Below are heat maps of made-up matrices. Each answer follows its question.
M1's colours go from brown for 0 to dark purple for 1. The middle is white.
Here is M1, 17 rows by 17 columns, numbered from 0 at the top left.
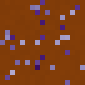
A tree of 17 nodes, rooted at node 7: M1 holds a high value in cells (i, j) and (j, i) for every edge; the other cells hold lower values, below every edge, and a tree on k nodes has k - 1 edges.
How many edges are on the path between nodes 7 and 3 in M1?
2
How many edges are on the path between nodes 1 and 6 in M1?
1
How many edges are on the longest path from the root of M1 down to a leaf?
2
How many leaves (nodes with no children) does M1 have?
11
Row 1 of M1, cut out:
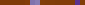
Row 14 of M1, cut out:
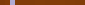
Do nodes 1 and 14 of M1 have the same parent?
no
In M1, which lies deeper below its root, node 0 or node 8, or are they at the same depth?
node 0
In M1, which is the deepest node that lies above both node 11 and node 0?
8
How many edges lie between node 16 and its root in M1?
2
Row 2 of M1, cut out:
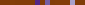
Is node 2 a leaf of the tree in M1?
no
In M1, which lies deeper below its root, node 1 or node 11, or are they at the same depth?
node 11
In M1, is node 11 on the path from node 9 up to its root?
no
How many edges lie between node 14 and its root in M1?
2
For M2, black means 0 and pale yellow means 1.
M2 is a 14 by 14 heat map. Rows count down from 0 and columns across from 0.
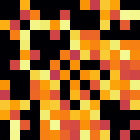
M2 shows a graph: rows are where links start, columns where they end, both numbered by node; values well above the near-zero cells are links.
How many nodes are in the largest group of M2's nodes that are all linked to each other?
6
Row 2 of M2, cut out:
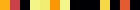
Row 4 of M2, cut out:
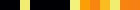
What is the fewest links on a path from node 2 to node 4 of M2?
1
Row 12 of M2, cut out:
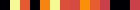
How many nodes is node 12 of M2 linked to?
10
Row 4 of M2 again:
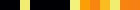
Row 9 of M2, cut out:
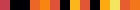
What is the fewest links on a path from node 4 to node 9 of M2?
1
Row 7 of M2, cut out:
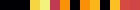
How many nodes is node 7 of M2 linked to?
9
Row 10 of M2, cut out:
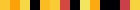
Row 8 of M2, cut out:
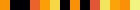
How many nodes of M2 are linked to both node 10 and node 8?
6
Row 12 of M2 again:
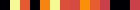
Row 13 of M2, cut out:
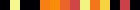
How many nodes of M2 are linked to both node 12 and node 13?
8
